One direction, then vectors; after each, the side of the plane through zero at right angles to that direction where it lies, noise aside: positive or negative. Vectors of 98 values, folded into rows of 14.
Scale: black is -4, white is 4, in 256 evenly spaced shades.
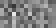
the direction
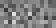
positive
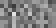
positive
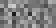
negative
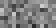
positive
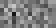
negative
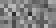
negative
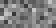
negative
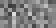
positive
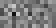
negative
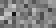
negative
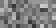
positive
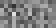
positive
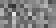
positive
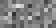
negative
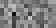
negative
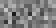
negative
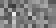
positive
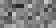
positive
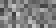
negative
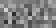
negative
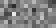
positive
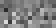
positive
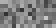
negative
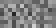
negative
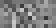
positive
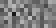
negative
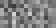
positive
